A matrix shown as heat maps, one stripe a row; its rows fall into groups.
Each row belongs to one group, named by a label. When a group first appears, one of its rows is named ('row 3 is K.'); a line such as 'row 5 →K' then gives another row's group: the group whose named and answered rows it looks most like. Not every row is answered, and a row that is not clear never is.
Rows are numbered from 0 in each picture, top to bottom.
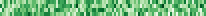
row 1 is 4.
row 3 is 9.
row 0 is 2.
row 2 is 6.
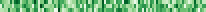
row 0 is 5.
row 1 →6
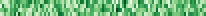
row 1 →6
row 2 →5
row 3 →2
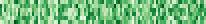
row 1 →4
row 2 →2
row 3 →2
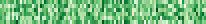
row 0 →5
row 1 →6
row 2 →5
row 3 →4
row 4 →2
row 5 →5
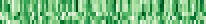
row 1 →4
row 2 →4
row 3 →6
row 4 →9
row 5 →4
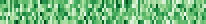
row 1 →5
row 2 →2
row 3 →6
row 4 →4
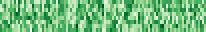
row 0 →2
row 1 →2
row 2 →2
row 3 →5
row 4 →9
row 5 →2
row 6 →4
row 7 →4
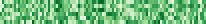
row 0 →6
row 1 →2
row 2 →6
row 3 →4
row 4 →6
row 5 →2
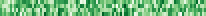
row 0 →6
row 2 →2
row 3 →5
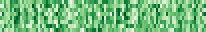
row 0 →5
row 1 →2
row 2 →5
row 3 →6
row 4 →5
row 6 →2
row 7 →6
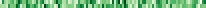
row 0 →6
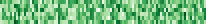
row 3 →2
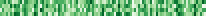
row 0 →4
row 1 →5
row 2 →6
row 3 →5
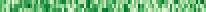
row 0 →4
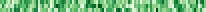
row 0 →4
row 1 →6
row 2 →5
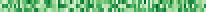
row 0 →9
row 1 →2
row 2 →9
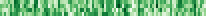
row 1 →5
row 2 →9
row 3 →5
